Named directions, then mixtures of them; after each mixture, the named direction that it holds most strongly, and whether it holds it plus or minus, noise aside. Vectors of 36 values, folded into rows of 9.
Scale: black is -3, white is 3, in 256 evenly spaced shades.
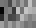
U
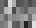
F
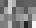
F, plus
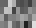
F, plus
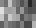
U, minus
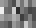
U, minus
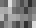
F, plus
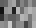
U, plus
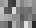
F, minus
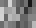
U, minus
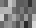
F, plus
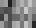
F, minus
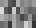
F, minus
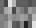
F, plus
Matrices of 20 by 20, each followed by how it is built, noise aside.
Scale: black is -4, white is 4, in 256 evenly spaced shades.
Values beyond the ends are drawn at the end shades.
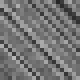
Toeplitz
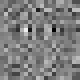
low rank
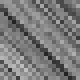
Toeplitz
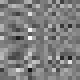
low rank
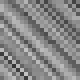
Toeplitz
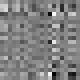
low rank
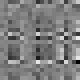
low rank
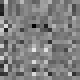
low rank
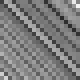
Toeplitz
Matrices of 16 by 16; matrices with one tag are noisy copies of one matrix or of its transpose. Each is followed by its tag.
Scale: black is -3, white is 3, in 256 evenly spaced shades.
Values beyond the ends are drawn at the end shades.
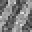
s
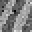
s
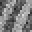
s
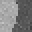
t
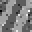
s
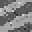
s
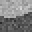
t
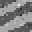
s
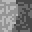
t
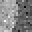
t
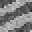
s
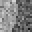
t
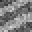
s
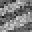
s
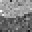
t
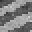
s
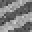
s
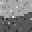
t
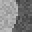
t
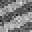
s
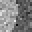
t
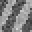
s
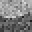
t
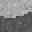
t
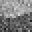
t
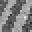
s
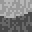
t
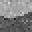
t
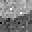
t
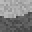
t
